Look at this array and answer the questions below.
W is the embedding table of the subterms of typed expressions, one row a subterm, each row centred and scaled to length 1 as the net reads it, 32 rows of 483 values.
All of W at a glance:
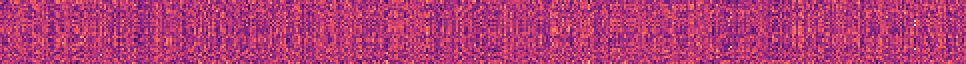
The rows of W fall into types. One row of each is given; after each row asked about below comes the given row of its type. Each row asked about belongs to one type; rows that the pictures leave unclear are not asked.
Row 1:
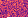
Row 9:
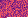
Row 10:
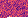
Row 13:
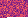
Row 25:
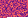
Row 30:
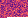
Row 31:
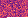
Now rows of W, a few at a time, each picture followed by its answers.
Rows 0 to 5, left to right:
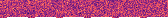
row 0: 13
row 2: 9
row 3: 13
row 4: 9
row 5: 25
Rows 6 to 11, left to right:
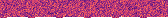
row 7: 13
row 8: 31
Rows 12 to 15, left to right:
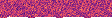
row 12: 10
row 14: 10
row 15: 10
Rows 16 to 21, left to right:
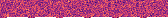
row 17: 13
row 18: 1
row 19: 25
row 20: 25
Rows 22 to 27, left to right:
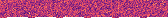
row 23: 13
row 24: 10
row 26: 9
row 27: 31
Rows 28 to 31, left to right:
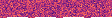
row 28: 25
